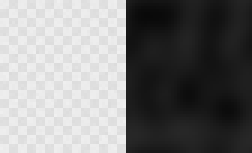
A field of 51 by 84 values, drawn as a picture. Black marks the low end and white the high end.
It is made of 1 by 2 panels. Panel 1,1: very high, checkered, faint in contrast. Panel 1,2: very low, smooth, faint in contrast.
